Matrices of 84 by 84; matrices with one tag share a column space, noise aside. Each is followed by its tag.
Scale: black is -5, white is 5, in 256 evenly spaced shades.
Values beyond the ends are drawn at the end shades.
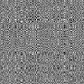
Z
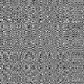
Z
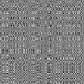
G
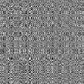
G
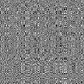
G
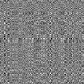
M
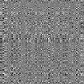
M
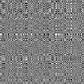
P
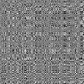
G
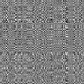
Z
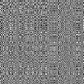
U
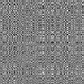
U
